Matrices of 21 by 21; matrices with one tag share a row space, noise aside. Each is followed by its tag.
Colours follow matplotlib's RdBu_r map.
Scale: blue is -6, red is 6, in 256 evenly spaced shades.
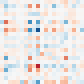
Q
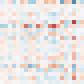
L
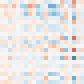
L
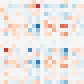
Q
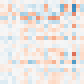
L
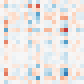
Q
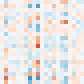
Q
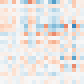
L
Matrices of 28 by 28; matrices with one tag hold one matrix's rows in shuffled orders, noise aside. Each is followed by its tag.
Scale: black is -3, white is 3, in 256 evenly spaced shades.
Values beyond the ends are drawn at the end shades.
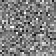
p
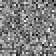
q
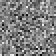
p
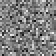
p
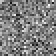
q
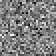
p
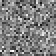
p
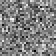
p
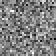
p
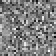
q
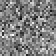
p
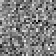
q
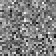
q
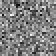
p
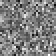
q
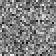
p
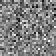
q
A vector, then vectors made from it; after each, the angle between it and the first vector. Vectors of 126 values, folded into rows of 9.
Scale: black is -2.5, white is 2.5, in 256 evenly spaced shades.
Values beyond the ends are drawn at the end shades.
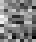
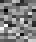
orthogonal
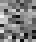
nearly parallel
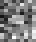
nearly opposite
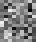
orthogonal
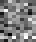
partly opposed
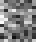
nearly parallel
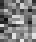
nearly opposite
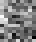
nearly parallel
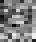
nearly opposite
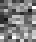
nearly opposite
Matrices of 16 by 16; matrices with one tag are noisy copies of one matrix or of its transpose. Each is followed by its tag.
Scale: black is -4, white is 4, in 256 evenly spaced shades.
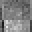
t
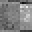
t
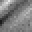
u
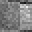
t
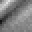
u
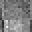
t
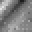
u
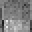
t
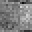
t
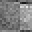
t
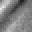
u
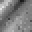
u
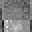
t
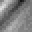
u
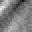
u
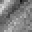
u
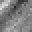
u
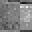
t
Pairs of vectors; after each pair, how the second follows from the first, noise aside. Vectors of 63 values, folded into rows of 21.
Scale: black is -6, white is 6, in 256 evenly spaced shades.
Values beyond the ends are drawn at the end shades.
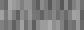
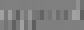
partly zeroed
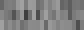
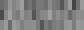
wrapped around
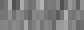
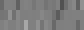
partly zeroed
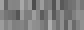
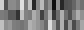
scaled up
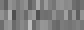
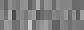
copied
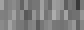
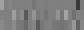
partly zeroed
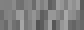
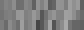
copied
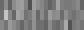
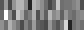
scaled up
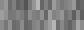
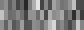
scaled up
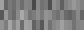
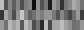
scaled up
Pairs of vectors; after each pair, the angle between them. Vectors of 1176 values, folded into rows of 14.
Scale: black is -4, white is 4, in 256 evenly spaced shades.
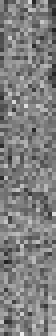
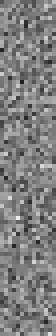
orthogonal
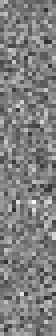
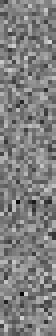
nearly opposite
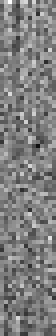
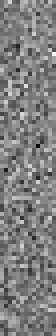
partly aligned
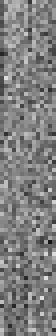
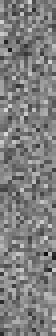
partly opposed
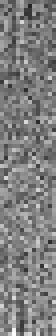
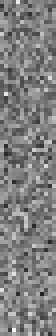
partly aligned
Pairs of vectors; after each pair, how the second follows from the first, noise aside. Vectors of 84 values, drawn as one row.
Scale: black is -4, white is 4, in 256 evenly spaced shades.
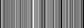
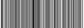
negated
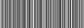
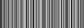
negated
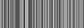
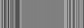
partly zeroed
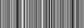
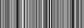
copied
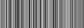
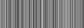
shrunk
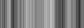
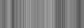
shrunk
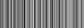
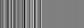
partly zeroed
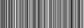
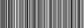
copied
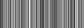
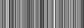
reversed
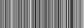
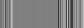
partly zeroed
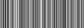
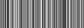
copied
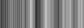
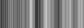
copied
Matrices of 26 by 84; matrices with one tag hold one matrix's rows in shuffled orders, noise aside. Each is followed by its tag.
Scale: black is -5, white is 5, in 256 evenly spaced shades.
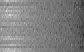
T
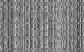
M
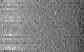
T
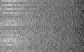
T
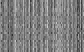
M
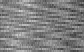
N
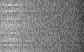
T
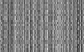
M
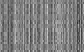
M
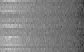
T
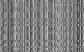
M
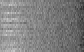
T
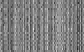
M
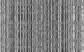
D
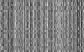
M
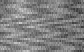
N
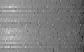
T
